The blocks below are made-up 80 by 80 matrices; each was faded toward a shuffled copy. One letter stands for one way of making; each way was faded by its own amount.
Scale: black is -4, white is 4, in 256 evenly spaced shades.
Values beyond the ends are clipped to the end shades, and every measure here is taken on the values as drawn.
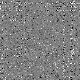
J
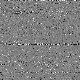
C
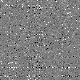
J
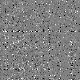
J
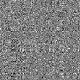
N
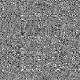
N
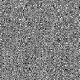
N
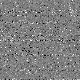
C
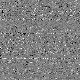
C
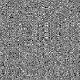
N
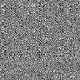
N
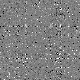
J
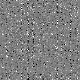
J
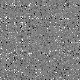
J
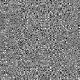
N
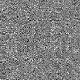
N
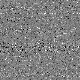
C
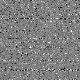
C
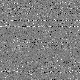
C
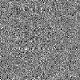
N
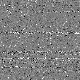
C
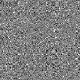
N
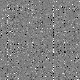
J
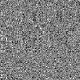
N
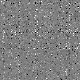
J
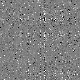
J
